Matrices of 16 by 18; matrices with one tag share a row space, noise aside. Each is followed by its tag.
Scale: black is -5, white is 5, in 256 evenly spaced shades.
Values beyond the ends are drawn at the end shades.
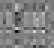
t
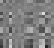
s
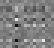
t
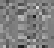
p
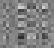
p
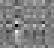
t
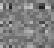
s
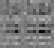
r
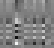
t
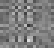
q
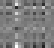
t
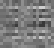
r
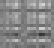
r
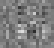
p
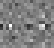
s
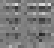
r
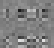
p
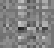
p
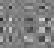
s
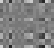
s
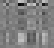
p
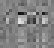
p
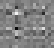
t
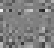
s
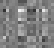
p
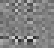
q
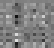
t
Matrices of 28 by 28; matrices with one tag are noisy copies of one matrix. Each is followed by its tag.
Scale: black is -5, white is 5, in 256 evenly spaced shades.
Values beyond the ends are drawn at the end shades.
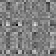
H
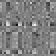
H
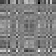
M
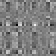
H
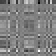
M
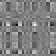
H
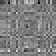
M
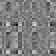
H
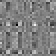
H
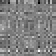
M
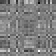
M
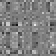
H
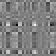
H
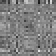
M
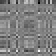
M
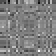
M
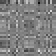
M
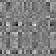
H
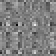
H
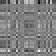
M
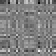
M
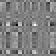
H
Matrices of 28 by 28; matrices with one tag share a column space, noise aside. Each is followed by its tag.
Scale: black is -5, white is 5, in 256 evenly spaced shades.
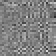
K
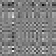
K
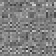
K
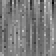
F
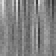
F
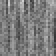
F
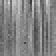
F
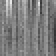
F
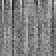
F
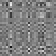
K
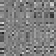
K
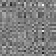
K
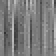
F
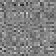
K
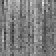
F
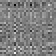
K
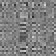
K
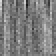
F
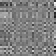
K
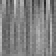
F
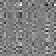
K
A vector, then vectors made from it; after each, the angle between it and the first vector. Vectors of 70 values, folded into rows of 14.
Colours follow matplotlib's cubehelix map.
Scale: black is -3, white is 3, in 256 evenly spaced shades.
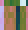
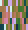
orthogonal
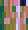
nearly opposite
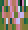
partly opposed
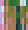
nearly parallel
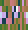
orthogonal
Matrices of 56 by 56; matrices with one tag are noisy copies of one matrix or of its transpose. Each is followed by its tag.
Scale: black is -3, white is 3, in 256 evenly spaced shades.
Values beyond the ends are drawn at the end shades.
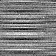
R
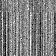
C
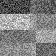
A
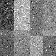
A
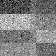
A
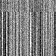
C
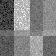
A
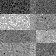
A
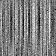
R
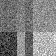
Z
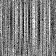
R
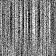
R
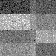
A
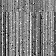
C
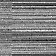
C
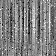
R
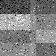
A
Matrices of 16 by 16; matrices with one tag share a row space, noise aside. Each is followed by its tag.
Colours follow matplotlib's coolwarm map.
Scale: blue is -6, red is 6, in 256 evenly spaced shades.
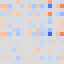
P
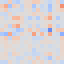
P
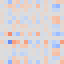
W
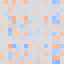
W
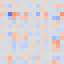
W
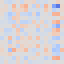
W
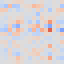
P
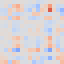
P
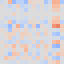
W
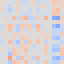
W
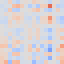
P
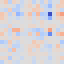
P
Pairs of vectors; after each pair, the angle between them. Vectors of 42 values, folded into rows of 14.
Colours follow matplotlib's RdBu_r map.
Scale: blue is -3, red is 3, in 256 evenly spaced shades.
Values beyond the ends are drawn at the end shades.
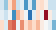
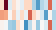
partly opposed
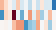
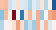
nearly parallel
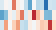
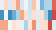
partly aligned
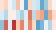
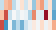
partly opposed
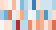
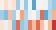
nearly parallel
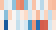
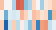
nearly parallel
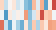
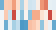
orthogonal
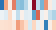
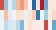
nearly opposite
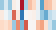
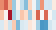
partly opposed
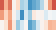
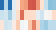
nearly opposite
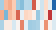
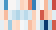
partly opposed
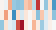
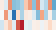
nearly parallel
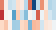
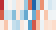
nearly parallel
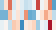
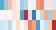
partly aligned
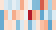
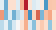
orthogonal
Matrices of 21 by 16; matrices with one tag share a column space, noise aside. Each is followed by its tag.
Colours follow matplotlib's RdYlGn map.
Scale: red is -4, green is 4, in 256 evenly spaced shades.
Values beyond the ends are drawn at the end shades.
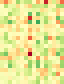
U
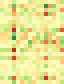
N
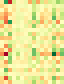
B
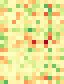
N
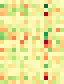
N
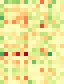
B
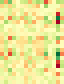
U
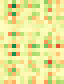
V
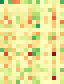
B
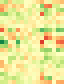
N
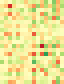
V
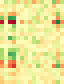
U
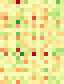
B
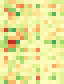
N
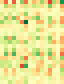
U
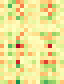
V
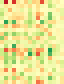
B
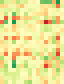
U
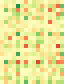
V
